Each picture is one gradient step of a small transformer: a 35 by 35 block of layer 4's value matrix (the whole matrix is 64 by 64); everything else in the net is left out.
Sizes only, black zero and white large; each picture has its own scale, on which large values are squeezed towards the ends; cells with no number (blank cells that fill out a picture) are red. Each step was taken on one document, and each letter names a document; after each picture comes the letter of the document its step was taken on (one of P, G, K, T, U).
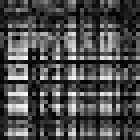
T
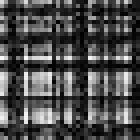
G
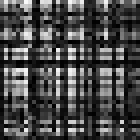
T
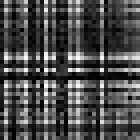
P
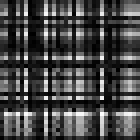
P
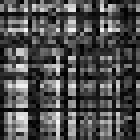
T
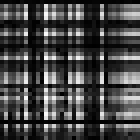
P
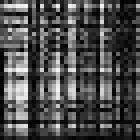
T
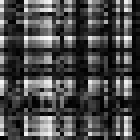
G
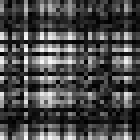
G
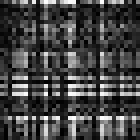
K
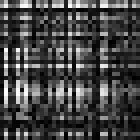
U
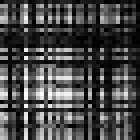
U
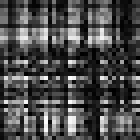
K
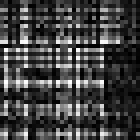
U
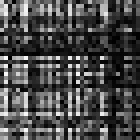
U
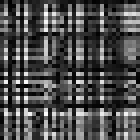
P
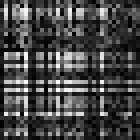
U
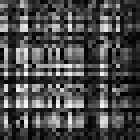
U
